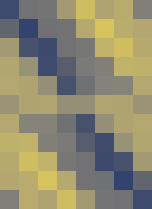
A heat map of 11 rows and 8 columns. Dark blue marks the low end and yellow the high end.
Average level on the scale: 60%. Grain: diagonal, down to the right. Symmetry: a half turn. Slope: none.
